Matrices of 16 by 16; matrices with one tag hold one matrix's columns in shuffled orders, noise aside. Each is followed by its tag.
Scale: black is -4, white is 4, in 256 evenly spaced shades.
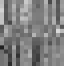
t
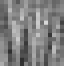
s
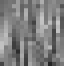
s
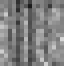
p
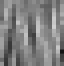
s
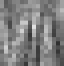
s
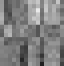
t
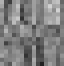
t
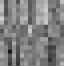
t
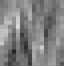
s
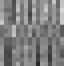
t
